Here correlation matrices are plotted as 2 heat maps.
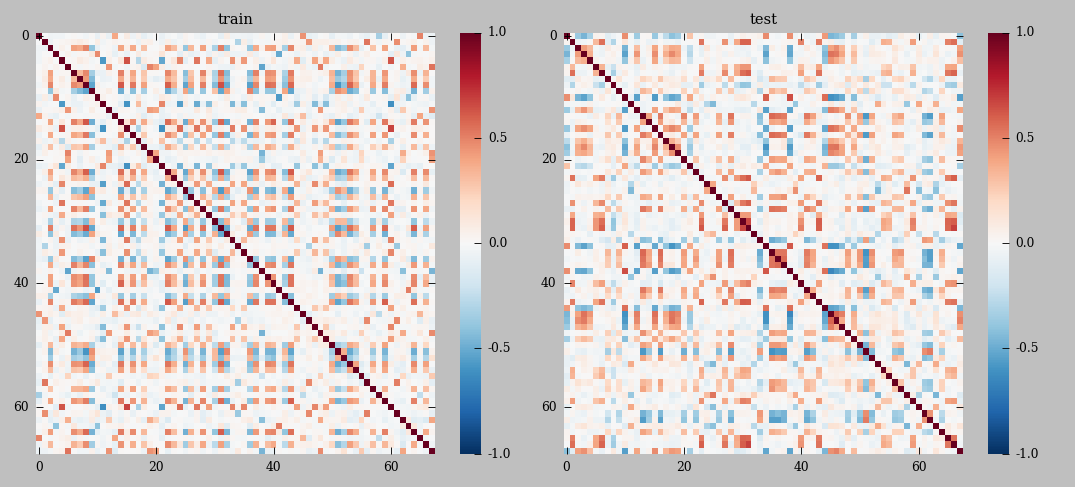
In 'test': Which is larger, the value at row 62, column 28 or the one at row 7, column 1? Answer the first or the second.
the second
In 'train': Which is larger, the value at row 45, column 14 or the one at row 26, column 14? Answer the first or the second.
the second
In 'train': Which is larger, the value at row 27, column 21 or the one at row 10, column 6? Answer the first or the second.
the second
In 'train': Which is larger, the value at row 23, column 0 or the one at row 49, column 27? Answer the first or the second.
the second
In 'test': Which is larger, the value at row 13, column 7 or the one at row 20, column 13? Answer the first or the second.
the second
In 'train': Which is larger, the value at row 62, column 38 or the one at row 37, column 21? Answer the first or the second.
the second
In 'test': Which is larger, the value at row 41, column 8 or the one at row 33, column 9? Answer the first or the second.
the first
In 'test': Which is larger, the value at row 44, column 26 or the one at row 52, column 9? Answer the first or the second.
the second
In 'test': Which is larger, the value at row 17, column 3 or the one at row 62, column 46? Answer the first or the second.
the first
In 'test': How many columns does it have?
68
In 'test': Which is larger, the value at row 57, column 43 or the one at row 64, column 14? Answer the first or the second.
the second
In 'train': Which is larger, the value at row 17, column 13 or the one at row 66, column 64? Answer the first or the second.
the second
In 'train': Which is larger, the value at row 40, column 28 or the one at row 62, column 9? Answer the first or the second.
the first
